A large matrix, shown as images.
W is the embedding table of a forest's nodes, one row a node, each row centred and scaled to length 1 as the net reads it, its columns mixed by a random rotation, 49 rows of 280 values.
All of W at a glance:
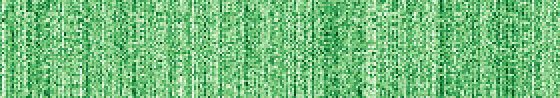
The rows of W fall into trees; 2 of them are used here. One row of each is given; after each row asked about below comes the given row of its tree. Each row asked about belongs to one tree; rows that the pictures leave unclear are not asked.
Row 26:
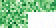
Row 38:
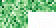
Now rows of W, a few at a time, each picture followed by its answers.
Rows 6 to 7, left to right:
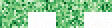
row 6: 26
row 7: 26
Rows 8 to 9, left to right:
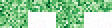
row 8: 38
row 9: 26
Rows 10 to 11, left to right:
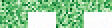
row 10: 26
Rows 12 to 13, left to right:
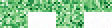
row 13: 38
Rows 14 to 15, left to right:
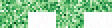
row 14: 26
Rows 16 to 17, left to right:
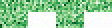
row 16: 38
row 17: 38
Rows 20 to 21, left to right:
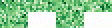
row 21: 26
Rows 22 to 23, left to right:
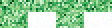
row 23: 38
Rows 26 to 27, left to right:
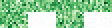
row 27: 38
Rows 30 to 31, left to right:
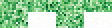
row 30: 26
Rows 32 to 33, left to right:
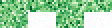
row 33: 26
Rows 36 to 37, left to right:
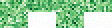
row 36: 38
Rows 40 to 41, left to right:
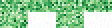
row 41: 38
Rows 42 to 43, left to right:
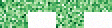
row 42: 38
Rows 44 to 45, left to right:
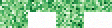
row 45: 38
